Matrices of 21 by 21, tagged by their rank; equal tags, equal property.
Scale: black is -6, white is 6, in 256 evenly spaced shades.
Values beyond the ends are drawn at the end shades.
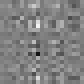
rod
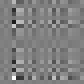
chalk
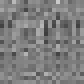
rod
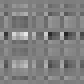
chalk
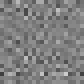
rod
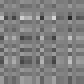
chalk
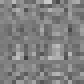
rod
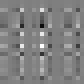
chalk
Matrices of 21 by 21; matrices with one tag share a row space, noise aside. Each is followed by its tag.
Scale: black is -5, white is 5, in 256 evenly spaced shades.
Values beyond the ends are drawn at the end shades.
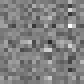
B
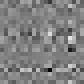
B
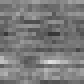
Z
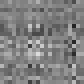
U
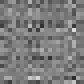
U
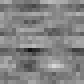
Z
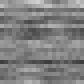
Z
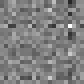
B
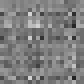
U
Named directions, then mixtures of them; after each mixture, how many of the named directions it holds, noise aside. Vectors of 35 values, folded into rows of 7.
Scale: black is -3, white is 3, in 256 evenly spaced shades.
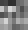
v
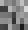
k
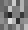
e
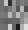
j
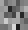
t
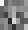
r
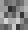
one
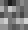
one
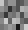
three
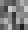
two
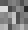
one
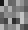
two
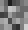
three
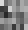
three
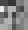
one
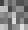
one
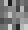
one
